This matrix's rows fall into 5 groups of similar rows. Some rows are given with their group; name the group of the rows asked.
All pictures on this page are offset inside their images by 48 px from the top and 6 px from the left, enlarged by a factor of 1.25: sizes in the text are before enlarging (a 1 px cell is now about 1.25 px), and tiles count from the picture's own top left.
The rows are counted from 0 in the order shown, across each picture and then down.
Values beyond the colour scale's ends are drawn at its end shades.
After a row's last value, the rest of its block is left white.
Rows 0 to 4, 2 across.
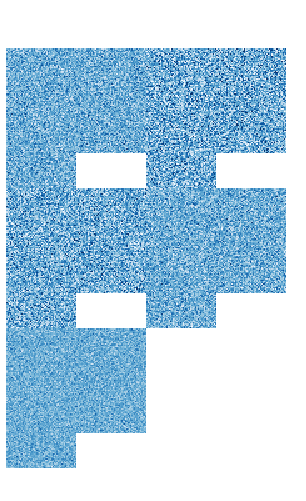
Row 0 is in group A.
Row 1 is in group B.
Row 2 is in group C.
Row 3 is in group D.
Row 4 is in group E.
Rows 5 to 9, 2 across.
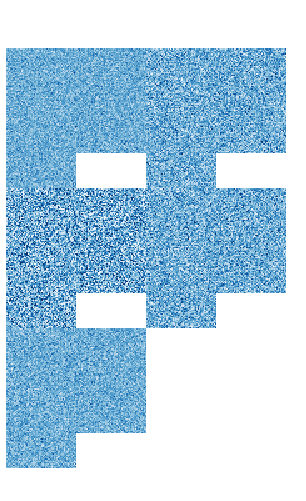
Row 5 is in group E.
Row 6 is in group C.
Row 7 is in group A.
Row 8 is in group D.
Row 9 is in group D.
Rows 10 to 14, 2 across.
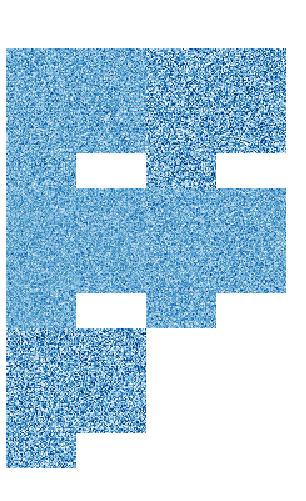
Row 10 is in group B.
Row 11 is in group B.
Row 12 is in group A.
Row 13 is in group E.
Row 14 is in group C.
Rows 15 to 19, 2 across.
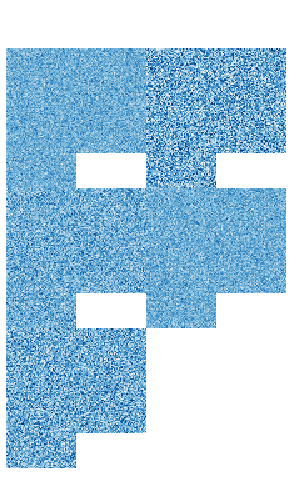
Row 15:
C
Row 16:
E
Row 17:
C
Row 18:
D
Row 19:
B
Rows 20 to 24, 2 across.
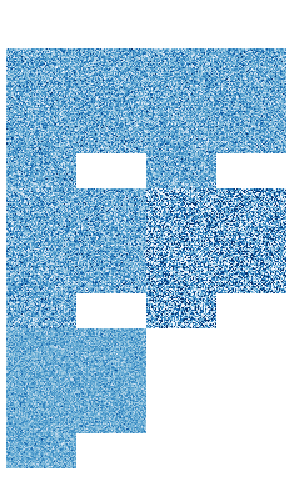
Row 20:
E
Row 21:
D
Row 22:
D
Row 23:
D
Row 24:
A
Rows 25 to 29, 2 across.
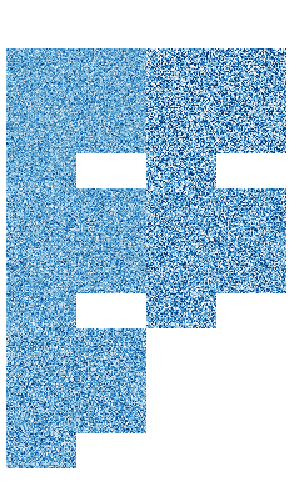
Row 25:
E
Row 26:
C
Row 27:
D
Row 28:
A
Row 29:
A
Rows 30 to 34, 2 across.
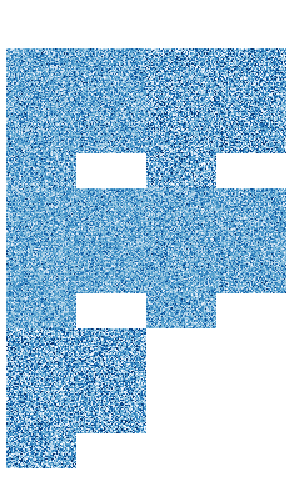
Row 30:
A
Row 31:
A
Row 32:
D
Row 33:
A
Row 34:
E
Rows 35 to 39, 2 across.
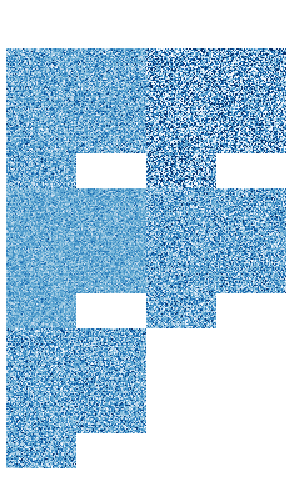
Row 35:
D
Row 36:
E
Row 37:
D
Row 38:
A
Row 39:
E
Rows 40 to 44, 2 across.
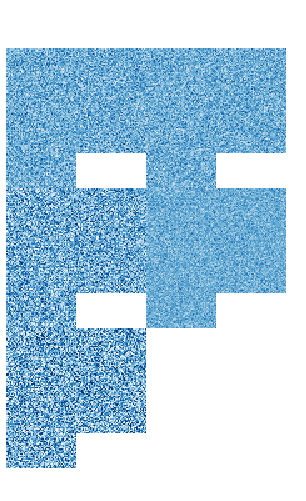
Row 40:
A
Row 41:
B
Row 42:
D
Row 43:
E
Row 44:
C
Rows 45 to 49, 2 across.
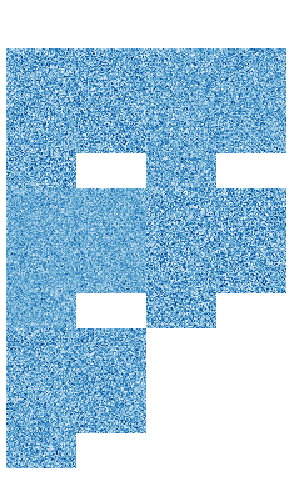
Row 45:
A
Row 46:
D
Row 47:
A
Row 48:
A
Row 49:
E
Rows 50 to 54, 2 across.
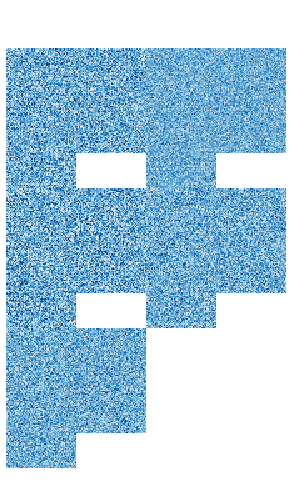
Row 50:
A
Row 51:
B
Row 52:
D
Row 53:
A
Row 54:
B
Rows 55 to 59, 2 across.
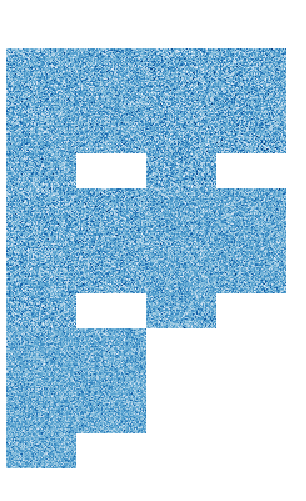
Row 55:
D
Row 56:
E
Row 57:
D
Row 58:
E
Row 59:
C
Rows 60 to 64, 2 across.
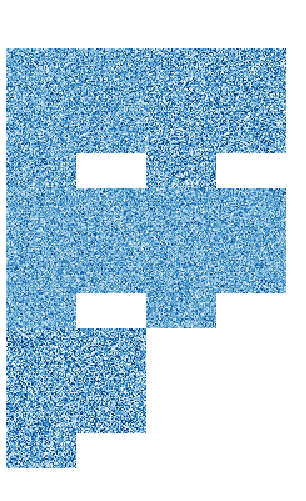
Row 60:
B
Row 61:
B
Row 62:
C
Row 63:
E
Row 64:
E
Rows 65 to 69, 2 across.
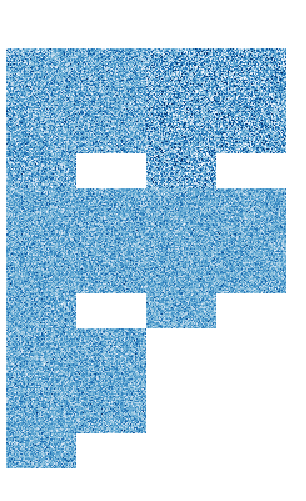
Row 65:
D
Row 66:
A
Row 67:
A
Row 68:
C
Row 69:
C
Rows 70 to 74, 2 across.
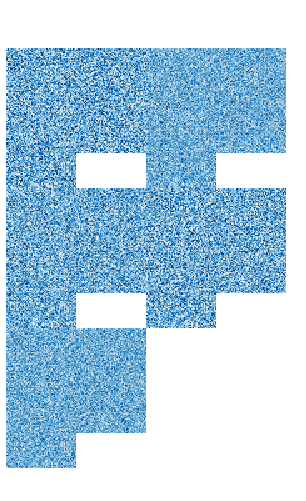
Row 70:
E
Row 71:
D
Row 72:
D
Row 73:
B
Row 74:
B
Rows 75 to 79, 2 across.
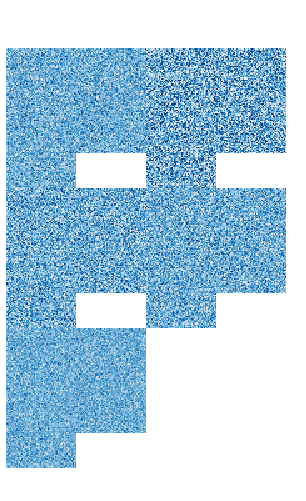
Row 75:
C
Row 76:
A
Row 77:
E
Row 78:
B
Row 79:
E
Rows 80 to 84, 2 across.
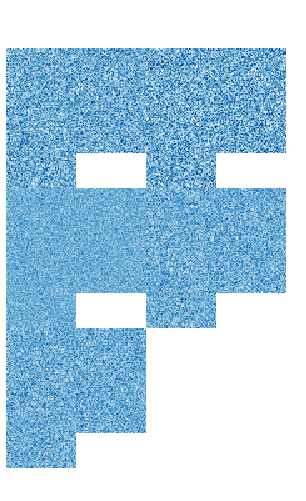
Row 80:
D
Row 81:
E
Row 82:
C
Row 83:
D
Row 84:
A
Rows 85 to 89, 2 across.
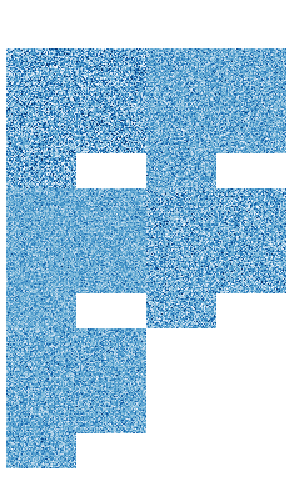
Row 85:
A
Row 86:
B
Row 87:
A
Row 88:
C
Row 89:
D
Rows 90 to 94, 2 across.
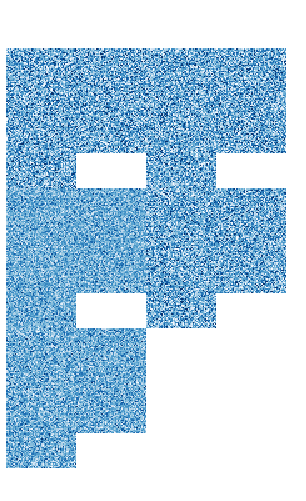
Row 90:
B
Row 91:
A
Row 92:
E
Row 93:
D
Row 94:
D
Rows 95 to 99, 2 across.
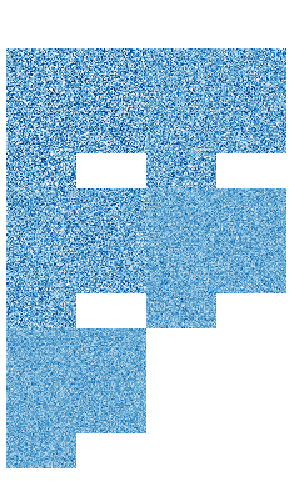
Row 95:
B
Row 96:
B
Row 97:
E
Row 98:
D
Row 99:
E
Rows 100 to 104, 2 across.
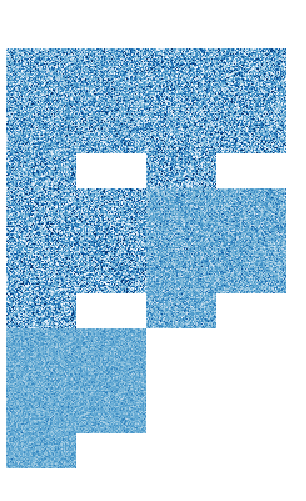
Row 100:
B
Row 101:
E
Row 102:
B
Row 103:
C
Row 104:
B
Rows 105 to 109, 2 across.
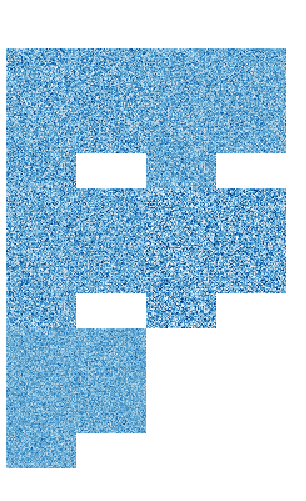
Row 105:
E
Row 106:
D
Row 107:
D
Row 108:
D
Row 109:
A
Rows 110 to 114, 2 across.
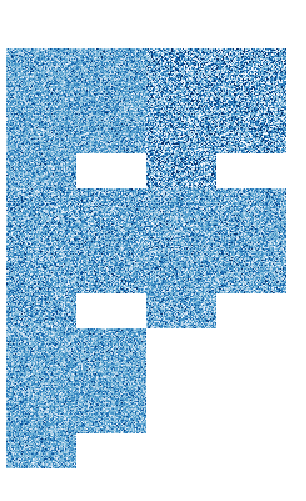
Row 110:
B
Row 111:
B
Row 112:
E
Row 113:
C
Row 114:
D
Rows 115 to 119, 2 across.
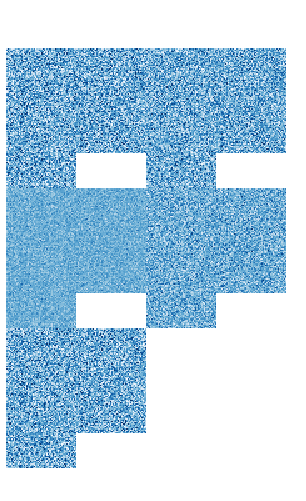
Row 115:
A
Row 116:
A
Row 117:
D
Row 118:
B
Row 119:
A
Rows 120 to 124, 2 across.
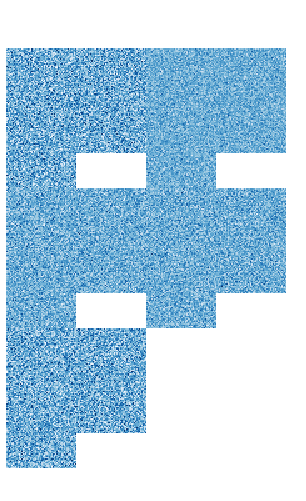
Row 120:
B
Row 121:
A
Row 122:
C
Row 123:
A
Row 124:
E
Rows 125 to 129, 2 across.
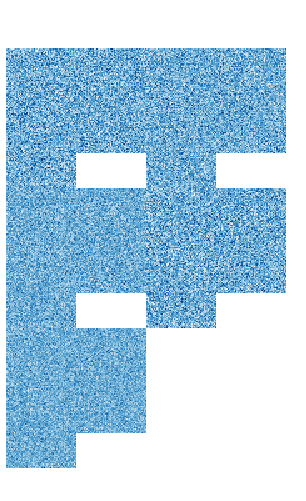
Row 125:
A
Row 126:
C
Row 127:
E
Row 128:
D
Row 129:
D
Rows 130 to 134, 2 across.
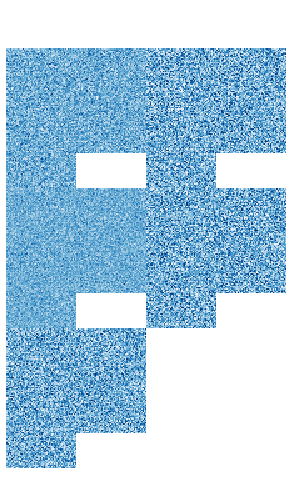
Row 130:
D
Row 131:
C
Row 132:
A
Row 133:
A
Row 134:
C
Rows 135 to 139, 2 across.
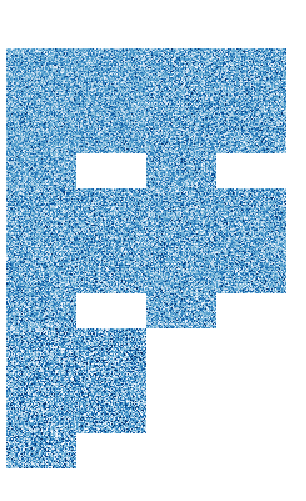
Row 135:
A
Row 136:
B
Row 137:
E
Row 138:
A
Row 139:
A
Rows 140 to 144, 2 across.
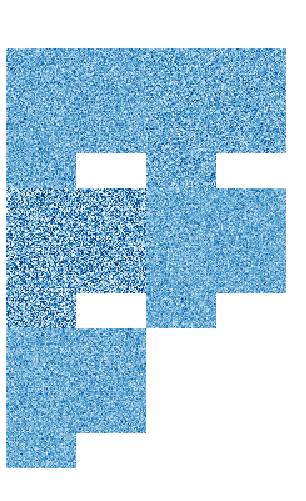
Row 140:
E
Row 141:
B
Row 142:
C
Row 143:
D
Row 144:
C
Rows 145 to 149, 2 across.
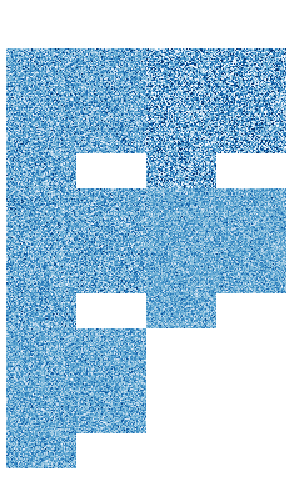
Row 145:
B
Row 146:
E
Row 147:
E
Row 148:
A
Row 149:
B
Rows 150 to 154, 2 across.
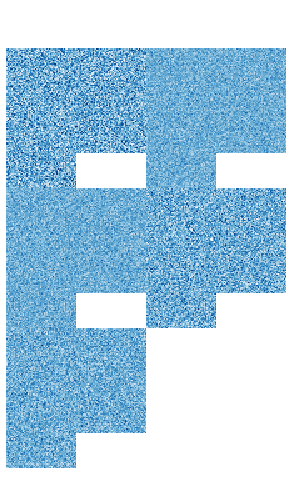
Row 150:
E
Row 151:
B
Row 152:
B
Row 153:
B
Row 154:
A
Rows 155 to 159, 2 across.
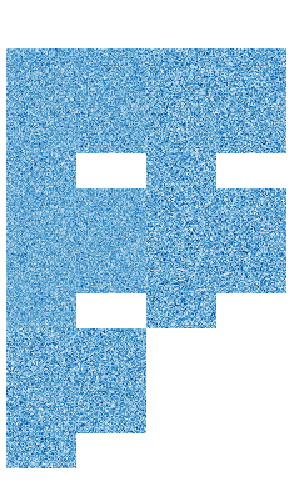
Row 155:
A
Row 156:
A
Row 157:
A
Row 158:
B
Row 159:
D
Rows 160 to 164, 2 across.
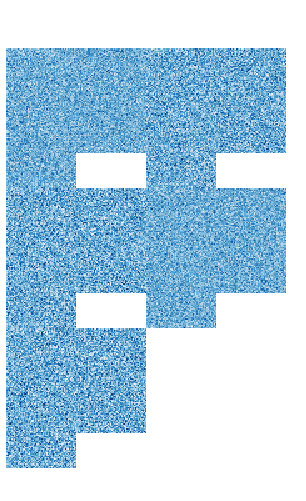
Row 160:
D
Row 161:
A
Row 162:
A
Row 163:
E
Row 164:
A
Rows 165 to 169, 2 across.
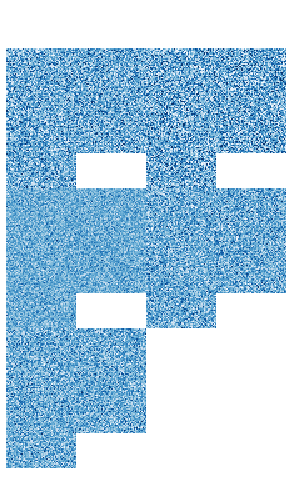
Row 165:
D
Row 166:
A
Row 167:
B
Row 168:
D
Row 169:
C
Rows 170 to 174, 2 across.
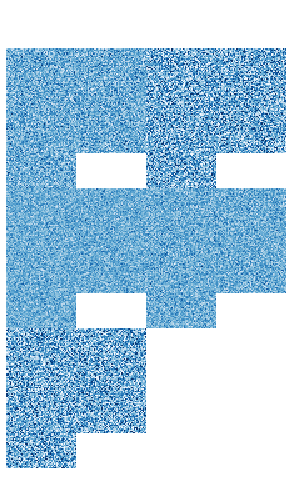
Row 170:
A
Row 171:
B
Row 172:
B
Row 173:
A
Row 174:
C
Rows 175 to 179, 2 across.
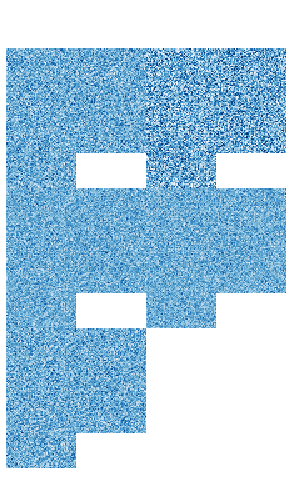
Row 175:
E
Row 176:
D
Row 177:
B
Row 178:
C
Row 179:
B
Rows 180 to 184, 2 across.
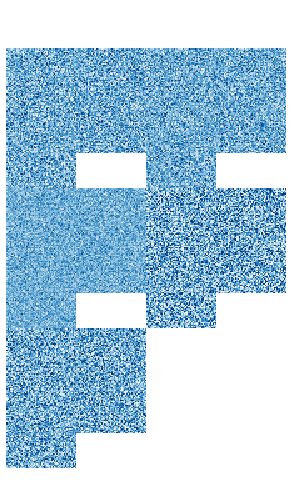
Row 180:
A
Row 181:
A
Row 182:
C
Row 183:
C
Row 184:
E
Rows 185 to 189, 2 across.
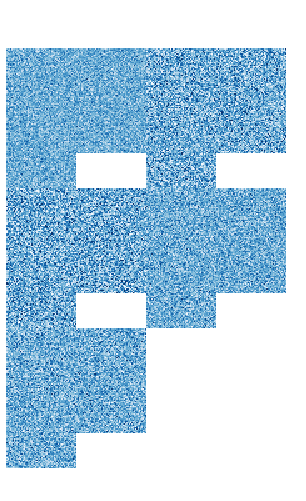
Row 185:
D
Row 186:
C
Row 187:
E
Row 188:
A
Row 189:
C
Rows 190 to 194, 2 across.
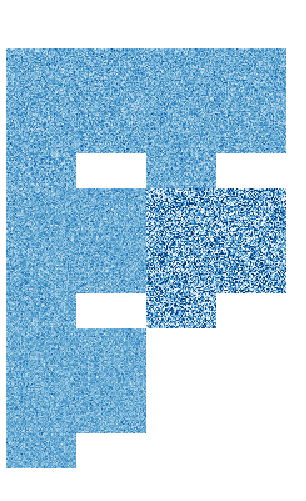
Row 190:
A
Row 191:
A
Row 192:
D
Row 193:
A
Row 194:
C
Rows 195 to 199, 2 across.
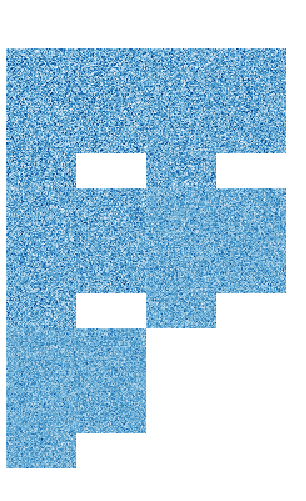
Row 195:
E
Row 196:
B
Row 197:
A
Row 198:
C
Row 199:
A
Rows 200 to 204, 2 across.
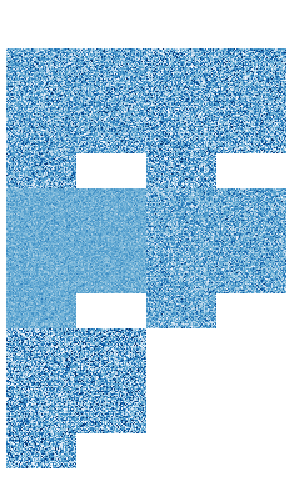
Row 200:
B
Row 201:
D
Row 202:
D
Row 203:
D
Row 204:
D
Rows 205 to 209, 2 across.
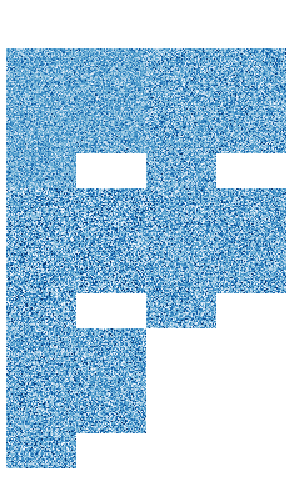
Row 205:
E
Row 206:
C
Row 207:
A
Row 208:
E
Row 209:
A
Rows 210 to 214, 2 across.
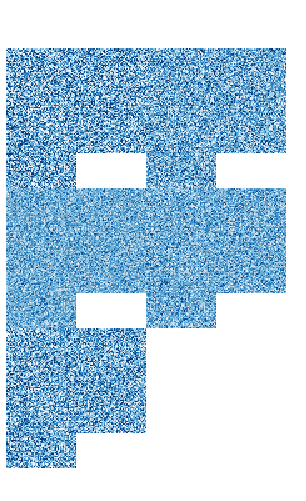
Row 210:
D
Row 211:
E
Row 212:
B
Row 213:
D
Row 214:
D
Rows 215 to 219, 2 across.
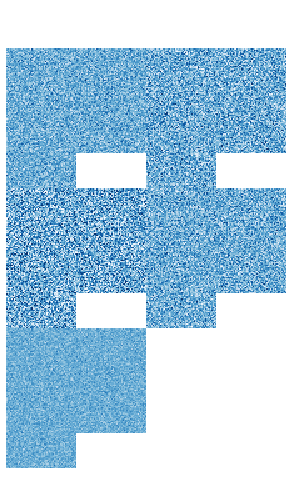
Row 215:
B
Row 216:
A
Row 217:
A
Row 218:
A
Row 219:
B
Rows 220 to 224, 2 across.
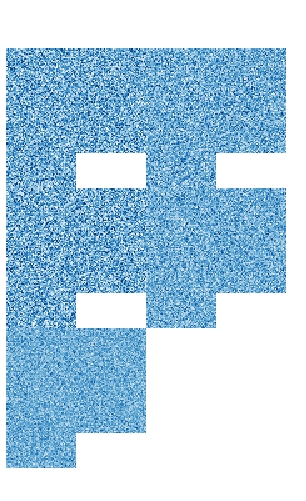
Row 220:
E
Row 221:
B
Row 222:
B
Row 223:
C
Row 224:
E
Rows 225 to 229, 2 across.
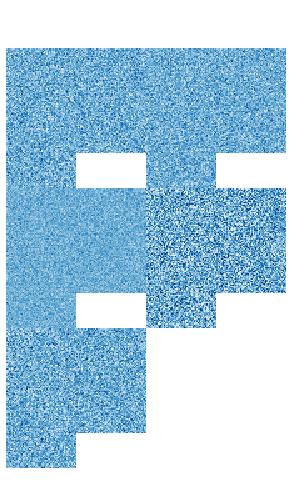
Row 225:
A
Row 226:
B
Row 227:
C
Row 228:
A
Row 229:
D
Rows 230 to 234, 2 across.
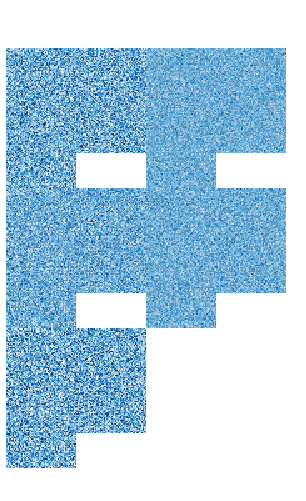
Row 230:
A
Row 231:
C
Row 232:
D
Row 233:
E
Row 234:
D
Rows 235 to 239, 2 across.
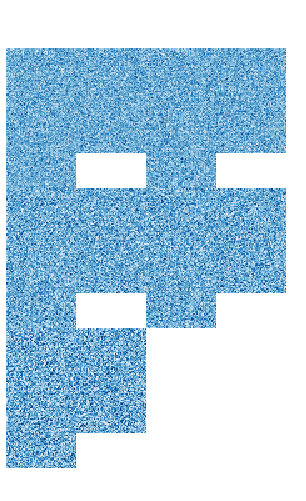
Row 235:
A
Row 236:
D
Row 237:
E
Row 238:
E
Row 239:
B
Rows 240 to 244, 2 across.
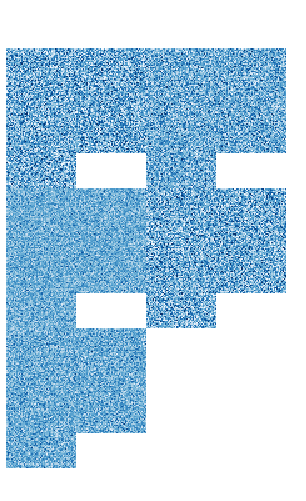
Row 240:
A
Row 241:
A
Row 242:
C
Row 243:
C
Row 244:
A
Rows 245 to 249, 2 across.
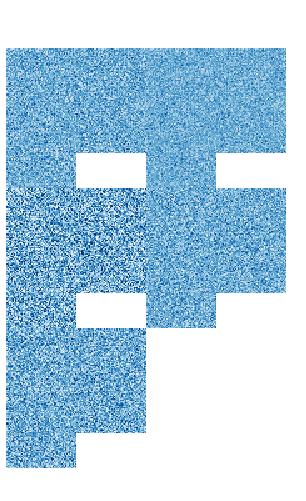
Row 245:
A
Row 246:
A
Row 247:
C
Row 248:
B
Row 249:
E
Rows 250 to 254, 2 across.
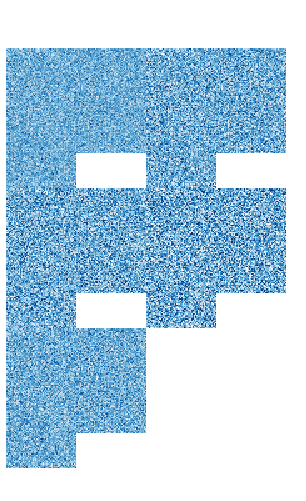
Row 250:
D
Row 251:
D
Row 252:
A
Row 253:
E
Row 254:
D
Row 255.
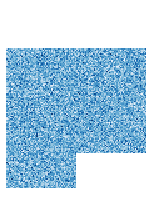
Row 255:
C
